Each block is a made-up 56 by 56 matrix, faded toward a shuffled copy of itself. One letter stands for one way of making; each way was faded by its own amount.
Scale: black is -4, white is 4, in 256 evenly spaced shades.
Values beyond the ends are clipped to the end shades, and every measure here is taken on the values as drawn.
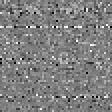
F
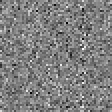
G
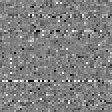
F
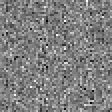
G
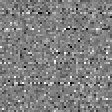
F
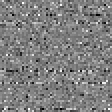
F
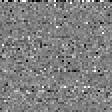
F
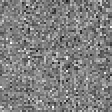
G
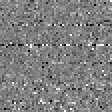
F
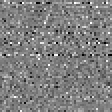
F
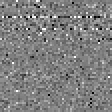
F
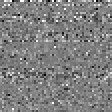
F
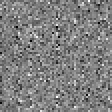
G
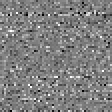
F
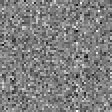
G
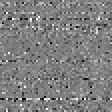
F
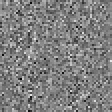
G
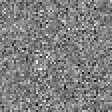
G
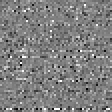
F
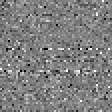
F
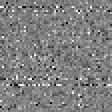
F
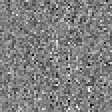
G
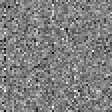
G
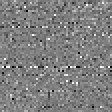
F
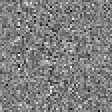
G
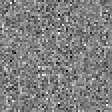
G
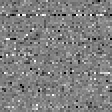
F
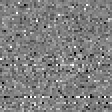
F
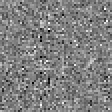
G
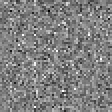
G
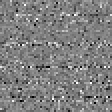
F
